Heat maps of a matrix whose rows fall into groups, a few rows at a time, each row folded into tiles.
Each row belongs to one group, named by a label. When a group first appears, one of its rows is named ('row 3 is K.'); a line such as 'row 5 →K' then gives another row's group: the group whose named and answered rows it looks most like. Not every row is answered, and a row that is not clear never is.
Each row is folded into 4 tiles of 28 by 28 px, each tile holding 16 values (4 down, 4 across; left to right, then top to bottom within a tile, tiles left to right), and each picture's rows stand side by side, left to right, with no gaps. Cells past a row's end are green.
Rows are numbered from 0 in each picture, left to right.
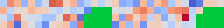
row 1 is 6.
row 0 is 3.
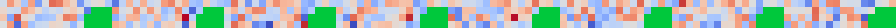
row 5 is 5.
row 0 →3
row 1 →3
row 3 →3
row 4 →5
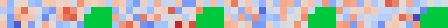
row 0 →5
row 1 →6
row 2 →5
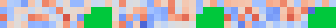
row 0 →6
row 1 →5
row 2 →5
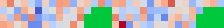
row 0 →5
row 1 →5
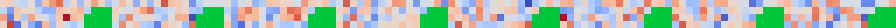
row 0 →5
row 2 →5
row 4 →6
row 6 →6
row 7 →6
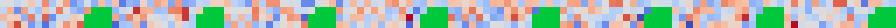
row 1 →6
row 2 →6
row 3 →3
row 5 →3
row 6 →3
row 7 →3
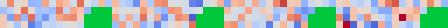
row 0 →5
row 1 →6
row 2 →3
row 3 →5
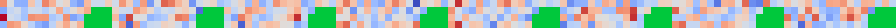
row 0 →6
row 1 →3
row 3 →3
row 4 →3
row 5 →6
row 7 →5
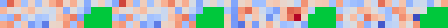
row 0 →3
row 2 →5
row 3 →6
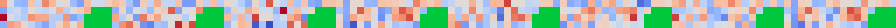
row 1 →6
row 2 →6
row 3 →5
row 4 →5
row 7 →5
